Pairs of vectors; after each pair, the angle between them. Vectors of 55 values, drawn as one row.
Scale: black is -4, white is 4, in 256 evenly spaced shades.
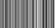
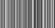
nearly opposite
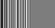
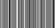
orthogonal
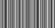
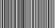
orthogonal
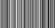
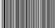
orthogonal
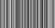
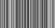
nearly parallel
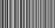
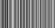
nearly parallel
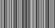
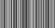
nearly parallel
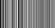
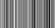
orthogonal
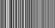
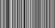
nearly opposite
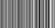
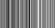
orthogonal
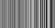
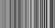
nearly parallel
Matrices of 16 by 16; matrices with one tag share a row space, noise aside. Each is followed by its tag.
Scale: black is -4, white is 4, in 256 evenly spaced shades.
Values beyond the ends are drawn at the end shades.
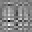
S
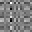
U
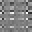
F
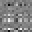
S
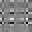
F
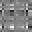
F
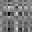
S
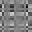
F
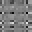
F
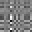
U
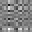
S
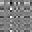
U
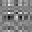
S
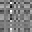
U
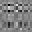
S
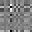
U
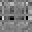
F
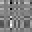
U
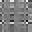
F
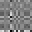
U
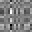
U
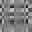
F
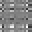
F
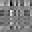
U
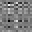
S
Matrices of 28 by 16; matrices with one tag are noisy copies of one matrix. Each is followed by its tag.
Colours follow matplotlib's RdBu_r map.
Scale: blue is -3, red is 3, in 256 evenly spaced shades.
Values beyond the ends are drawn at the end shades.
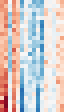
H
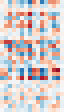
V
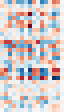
V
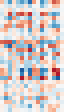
V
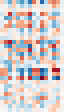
V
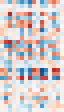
V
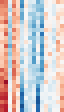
H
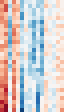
H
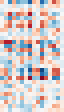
V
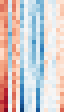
H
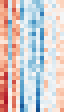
H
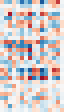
V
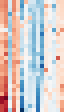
H
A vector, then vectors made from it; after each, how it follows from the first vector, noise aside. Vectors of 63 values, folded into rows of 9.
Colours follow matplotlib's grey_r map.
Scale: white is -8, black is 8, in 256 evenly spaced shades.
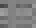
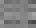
reversed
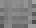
wrapped around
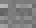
negated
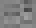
wrapped around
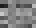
scaled up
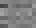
copied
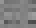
reversed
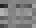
scaled up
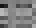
scaled up
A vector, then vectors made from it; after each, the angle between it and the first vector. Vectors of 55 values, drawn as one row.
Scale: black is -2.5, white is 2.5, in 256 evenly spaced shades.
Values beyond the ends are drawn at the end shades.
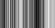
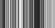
nearly parallel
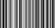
orthogonal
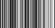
partly aligned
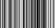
partly aligned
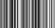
partly aligned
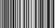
orthogonal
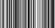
partly opposed
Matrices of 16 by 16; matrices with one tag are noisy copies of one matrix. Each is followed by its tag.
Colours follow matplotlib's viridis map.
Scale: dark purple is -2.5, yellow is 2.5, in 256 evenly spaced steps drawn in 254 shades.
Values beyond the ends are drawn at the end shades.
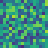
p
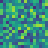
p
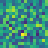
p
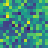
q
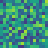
p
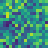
q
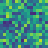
q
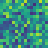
q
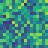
q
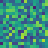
p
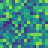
q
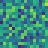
p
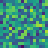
p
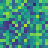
q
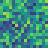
q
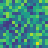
q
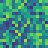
q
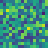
p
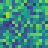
q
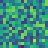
p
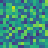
p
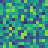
p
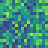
q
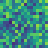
q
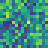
q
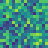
q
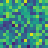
q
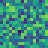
p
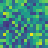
q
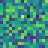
p
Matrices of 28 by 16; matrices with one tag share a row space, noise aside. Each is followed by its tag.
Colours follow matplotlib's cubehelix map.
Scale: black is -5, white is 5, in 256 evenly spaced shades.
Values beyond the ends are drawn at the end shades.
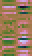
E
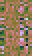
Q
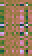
Q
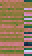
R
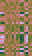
Q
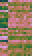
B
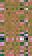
Q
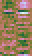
E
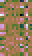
Q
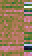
R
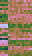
B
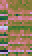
B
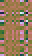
Q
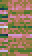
B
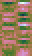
E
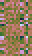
Q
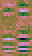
E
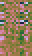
Q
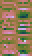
E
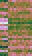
B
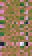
Q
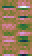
E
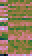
B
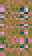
Q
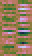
E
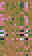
Q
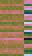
R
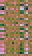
Q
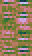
E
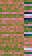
R
